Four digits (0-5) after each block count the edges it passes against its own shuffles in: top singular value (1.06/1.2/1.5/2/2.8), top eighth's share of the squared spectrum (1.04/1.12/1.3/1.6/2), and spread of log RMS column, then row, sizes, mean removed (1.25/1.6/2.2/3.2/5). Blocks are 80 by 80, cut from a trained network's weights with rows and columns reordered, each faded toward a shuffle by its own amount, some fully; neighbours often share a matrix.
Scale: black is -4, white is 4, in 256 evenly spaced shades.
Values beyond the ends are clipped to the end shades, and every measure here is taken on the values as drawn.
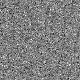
0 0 0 0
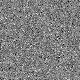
0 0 0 0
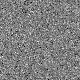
0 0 0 0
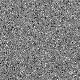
0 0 0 0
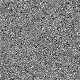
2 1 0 0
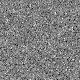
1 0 0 0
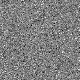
2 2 1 0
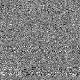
2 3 1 3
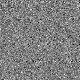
2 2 0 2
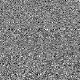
2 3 0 3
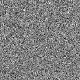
2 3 0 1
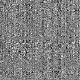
3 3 1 3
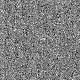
1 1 0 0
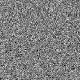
2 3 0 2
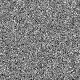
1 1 0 1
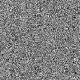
3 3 1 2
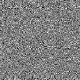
3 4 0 3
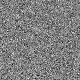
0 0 0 0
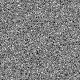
1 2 0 0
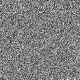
2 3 0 1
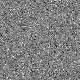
0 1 0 0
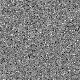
1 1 0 1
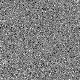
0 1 0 0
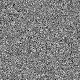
1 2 0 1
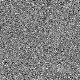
2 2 0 2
